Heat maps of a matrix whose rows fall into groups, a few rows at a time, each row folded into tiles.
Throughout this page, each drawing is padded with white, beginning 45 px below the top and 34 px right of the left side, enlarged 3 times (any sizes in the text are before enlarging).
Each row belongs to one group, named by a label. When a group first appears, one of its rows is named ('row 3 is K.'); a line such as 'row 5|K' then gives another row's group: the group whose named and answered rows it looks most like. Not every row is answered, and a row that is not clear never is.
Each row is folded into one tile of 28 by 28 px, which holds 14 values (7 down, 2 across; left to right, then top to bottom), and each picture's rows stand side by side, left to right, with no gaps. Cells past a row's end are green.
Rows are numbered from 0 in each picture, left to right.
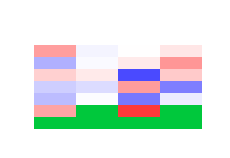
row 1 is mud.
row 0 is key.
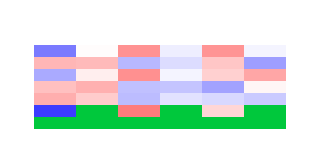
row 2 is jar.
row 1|key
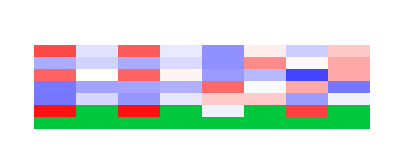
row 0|key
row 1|key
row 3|mud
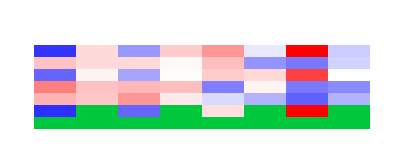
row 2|jar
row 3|key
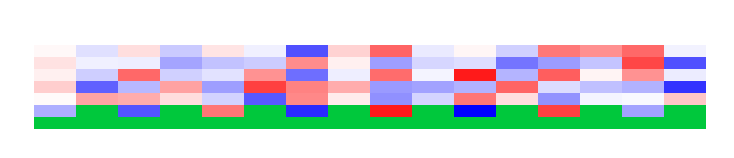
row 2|jar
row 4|key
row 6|key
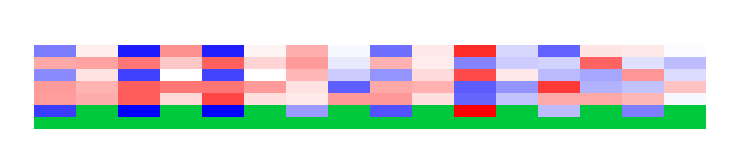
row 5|key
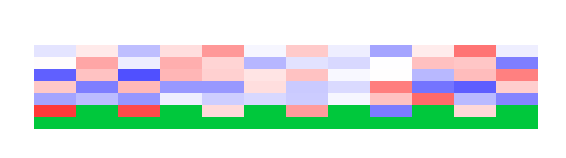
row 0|mud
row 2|jar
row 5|jar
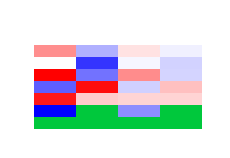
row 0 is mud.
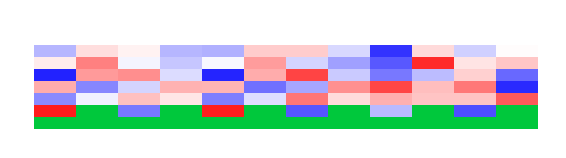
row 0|mud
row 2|mud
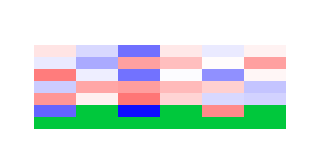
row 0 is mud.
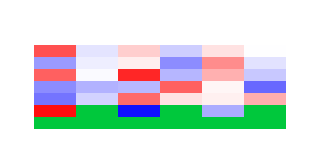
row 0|key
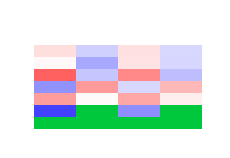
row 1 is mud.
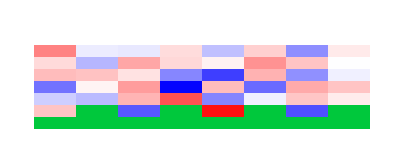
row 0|jar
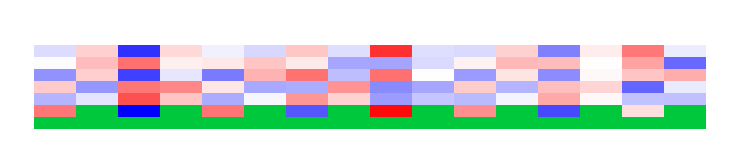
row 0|mud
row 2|mud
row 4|key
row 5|mud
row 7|jar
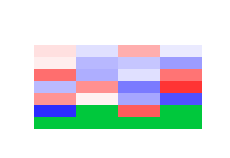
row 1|jar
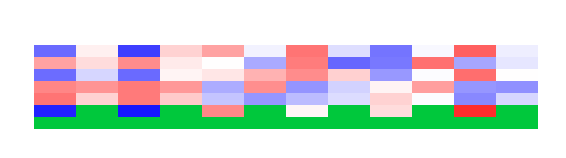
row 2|jar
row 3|jar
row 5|key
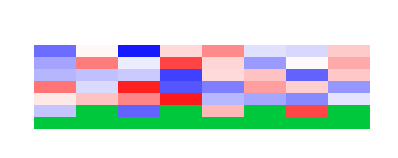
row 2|jar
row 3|mud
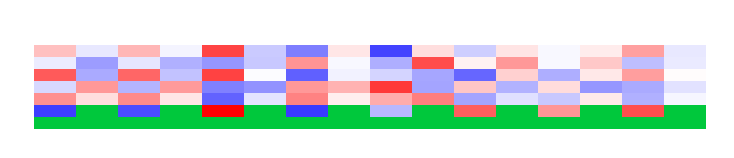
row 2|key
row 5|mud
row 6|mud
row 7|key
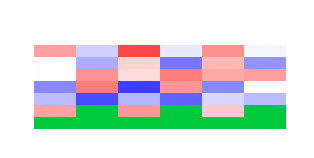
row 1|jar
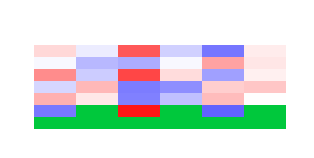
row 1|key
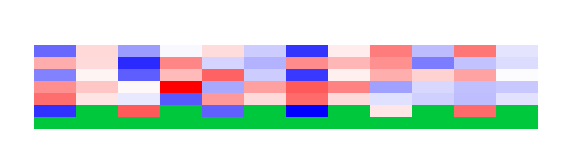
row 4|jar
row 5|key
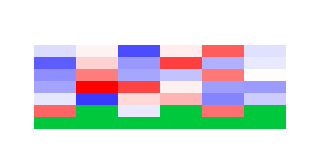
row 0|jar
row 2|key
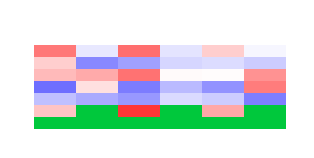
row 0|jar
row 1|key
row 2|jar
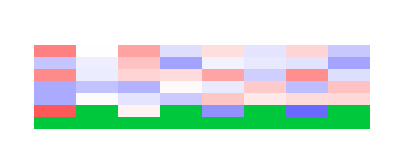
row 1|jar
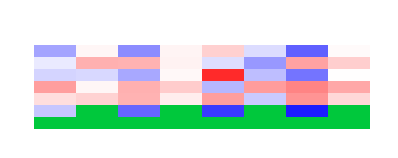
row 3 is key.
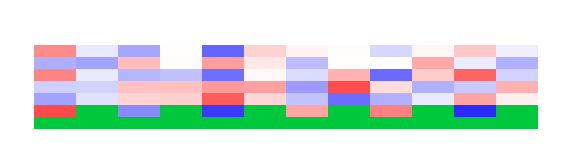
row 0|key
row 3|jar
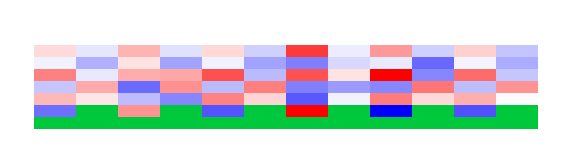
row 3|key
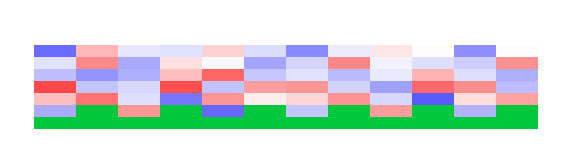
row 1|jar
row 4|jar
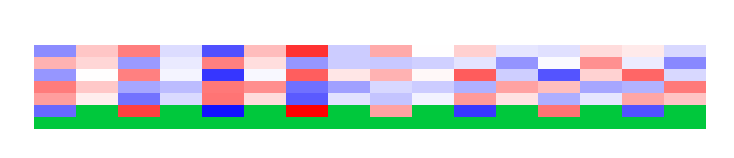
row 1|key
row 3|key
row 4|key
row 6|mud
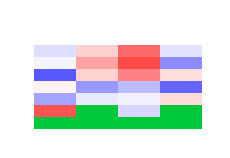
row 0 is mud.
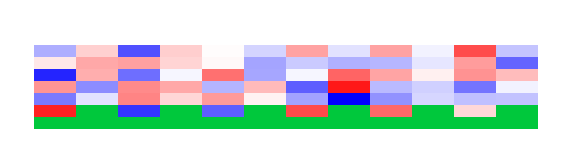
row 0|mud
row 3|jar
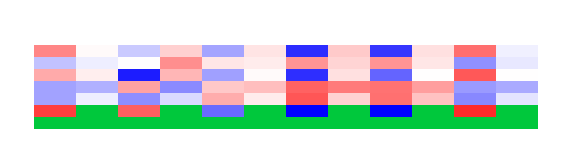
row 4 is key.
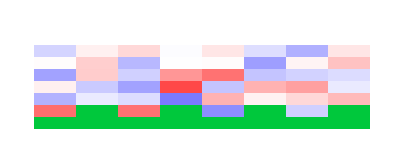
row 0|mud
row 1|jar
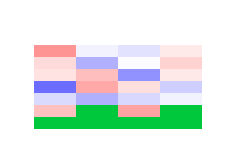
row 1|mud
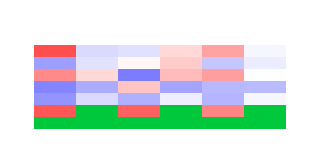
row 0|key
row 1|mud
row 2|key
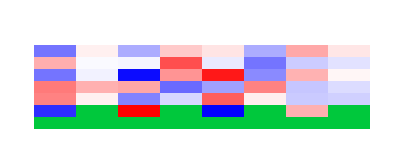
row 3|key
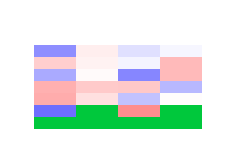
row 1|mud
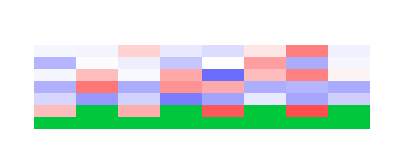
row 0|jar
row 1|jar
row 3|key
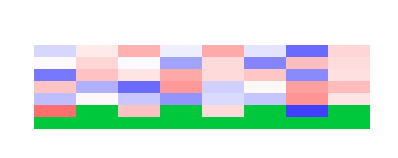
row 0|mud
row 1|jar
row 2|jar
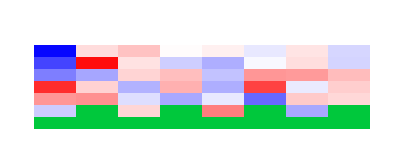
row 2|jar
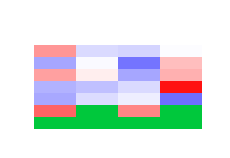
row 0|key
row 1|jar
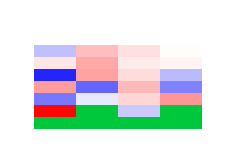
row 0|mud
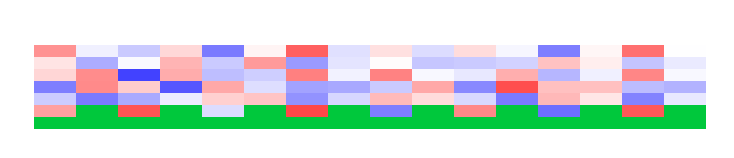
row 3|key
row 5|jar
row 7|key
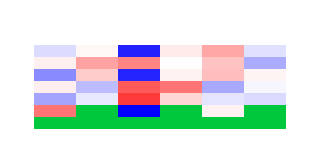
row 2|jar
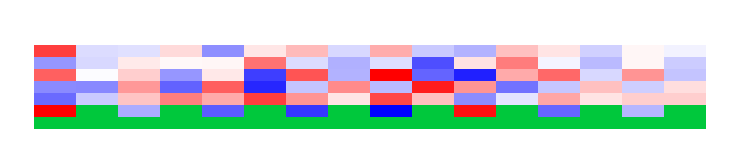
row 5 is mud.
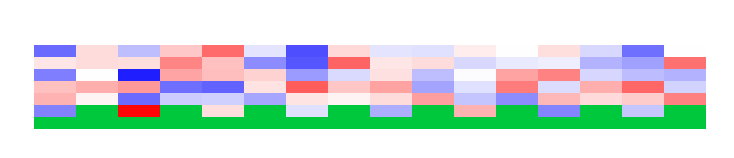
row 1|mud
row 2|jar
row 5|jar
